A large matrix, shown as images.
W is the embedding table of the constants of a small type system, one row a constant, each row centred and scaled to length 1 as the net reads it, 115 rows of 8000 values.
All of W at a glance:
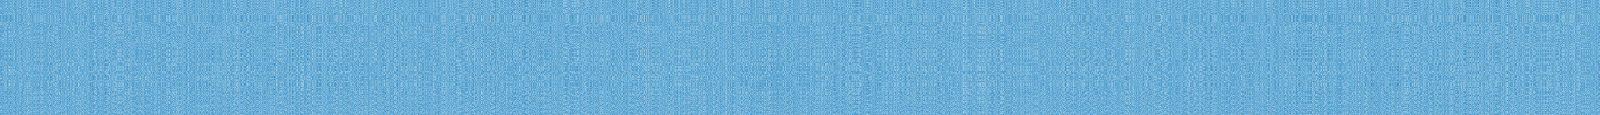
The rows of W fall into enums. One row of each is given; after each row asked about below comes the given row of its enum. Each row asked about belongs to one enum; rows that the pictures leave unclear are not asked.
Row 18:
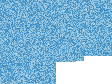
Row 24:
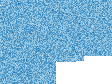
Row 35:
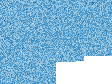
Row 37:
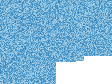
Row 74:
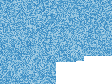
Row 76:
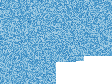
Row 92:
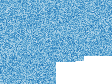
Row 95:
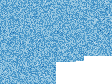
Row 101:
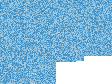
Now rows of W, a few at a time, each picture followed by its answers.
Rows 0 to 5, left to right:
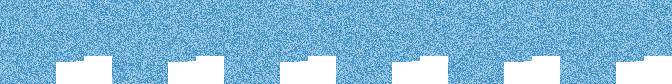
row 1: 18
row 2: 95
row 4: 37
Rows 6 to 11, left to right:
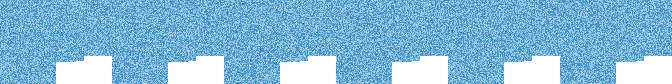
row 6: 95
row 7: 101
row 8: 24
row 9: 37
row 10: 95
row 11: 18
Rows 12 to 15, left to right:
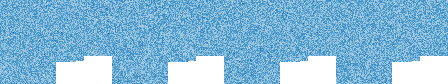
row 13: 74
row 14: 24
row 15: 18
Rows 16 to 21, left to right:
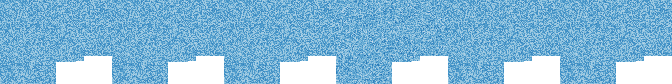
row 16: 18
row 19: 92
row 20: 18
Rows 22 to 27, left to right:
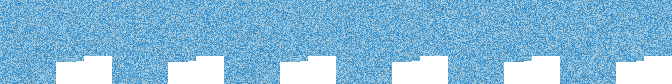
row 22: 24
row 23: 101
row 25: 95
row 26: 76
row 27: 74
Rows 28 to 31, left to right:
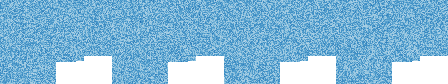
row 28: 101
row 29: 76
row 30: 18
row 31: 74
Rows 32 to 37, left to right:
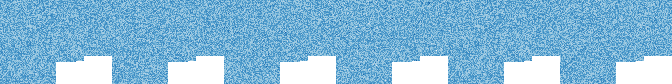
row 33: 101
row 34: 95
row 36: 74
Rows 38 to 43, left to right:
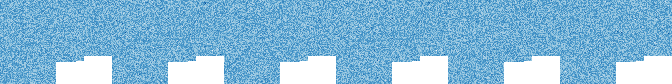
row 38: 101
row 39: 35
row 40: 37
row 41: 35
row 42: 76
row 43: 95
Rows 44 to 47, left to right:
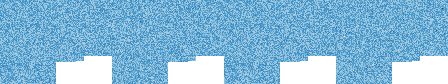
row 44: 18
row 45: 76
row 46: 18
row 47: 95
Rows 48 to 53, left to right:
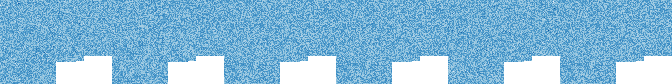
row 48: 24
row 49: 74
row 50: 18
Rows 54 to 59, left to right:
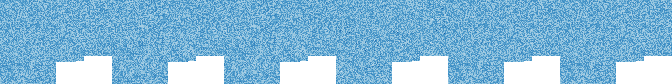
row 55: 74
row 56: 74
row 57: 95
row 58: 18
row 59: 18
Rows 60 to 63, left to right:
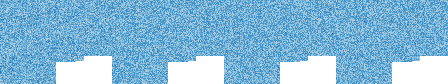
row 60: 92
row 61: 101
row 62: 95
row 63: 76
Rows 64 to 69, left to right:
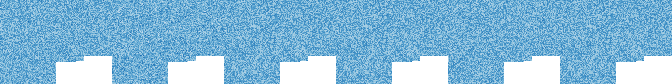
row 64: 76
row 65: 92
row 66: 74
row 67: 74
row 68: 37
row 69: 74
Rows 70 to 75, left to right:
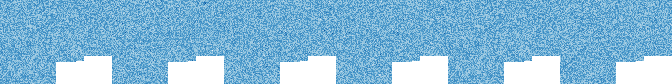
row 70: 74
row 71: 35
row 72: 95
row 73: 95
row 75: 37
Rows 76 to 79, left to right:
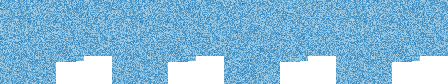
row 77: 76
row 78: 24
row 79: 76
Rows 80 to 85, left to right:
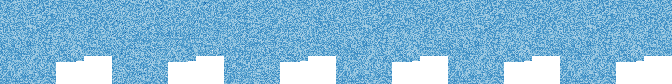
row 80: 74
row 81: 35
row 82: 101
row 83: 74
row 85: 74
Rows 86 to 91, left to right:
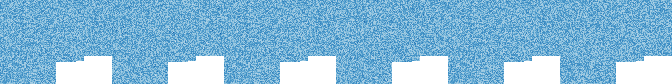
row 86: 101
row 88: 101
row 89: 76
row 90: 101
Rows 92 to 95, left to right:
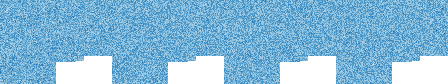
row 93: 37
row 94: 76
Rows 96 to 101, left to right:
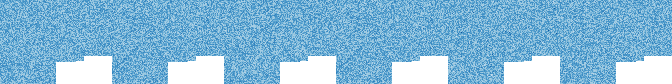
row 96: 18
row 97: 37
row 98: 74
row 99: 37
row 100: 95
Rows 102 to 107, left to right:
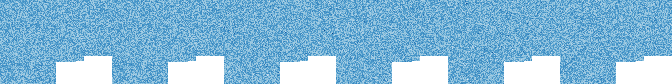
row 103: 18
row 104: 95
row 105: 76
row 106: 24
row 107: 37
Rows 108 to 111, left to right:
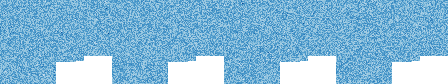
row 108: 95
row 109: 18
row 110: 24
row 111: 37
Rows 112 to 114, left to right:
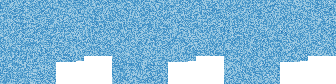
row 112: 101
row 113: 18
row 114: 95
